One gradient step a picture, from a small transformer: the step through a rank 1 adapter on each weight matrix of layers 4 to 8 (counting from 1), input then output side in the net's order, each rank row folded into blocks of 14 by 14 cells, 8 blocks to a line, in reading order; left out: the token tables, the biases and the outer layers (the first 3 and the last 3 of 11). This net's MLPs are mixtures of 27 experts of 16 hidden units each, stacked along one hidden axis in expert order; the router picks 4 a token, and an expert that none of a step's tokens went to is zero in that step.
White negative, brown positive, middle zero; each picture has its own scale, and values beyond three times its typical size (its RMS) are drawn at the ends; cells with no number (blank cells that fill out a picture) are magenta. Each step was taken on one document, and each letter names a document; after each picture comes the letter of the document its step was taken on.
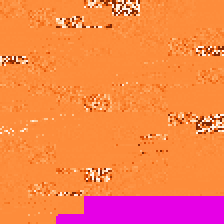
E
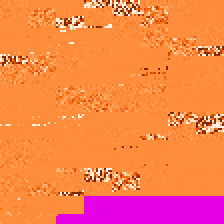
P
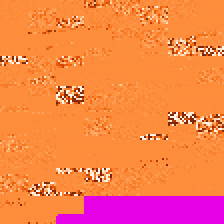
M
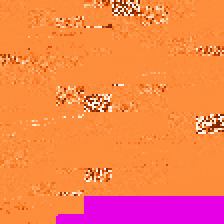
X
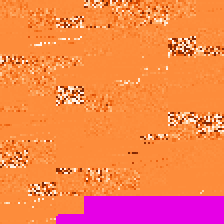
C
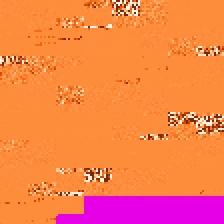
C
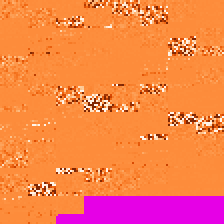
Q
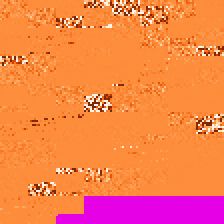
Q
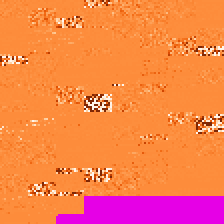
E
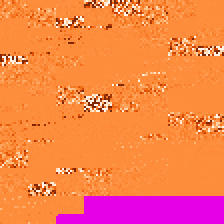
Q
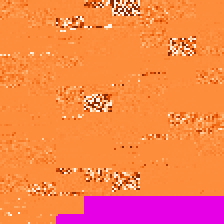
P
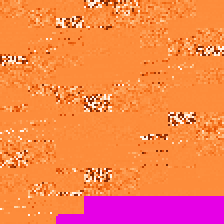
E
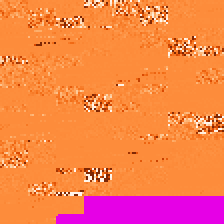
C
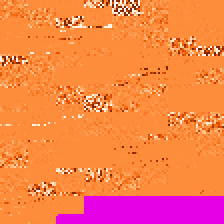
P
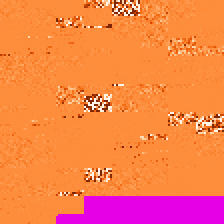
X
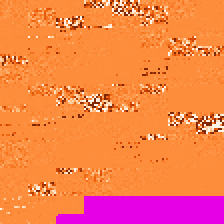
P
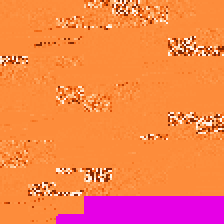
C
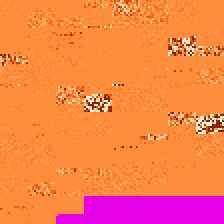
X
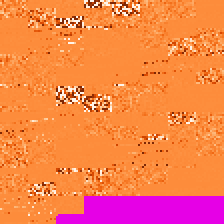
E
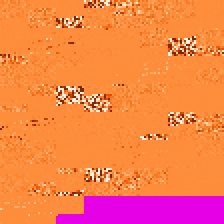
Q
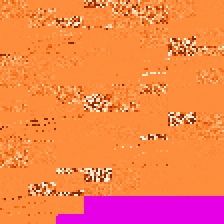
Q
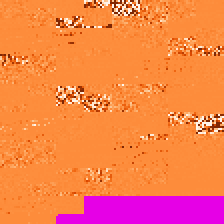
X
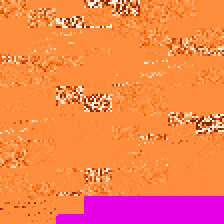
E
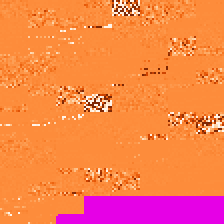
P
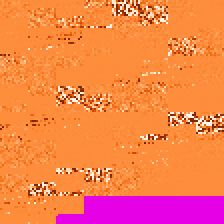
Q
